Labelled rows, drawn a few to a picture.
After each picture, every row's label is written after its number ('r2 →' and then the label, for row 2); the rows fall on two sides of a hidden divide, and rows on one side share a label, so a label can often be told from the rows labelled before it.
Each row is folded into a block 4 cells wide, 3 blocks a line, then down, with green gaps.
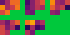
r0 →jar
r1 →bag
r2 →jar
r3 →jar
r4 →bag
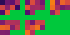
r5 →jar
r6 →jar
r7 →jar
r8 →jar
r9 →jar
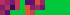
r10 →bag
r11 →jar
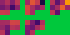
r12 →bag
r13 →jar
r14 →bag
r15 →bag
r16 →bag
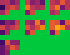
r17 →bag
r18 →jar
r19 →jar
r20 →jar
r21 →jar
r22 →jar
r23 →bag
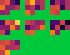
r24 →jar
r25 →bag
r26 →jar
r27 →bag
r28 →bag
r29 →bag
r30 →jar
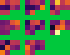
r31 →bag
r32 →bag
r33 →bag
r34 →bag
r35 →bag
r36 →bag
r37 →bag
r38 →jar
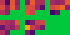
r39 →jar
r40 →jar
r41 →jar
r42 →bag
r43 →jar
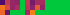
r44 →jar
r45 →jar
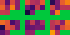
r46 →jar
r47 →bag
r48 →jar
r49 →bag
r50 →bag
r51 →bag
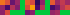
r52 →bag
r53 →jar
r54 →bag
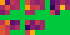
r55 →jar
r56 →jar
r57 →bag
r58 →jar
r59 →bag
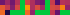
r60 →jar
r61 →jar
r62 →jar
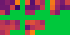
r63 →bag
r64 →bag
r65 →jar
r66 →jar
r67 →bag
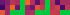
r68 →bag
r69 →bag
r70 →jar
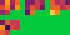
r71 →jar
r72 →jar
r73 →jar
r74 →jar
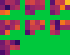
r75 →bag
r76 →bag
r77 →bag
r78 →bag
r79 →bag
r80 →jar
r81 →bag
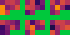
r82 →jar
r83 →jar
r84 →jar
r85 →bag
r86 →jar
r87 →bag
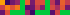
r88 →jar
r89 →bag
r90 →jar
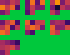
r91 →jar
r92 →bag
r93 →bag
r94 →jar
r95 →jar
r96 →jar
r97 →jar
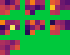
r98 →jar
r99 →bag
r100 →jar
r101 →bag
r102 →bag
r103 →jar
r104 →bag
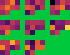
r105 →jar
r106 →jar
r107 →jar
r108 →jar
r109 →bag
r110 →jar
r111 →jar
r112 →jar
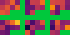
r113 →jar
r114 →bag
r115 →jar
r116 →bag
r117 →bag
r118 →bag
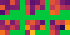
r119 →jar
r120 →jar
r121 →jar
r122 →bag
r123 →jar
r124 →bag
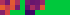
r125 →jar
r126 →bag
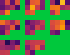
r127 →bag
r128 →jar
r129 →jar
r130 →bag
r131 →bag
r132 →jar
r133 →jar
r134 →bag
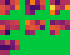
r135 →jar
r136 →bag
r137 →jar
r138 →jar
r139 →jar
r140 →jar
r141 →bag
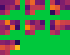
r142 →bag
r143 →bag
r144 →jar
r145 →bag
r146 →jar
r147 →bag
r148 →jar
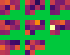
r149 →bag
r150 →bag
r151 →bag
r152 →jar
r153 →bag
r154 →jar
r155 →jar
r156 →jar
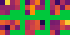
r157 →bag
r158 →jar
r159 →jar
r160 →bag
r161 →jar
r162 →bag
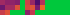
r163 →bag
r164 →jar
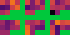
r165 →bag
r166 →bag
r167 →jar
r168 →bag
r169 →jar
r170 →bag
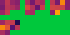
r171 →bag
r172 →jar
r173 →jar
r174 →jar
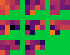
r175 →jar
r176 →bag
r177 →bag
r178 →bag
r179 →bag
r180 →bag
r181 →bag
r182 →bag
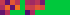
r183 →jar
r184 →jar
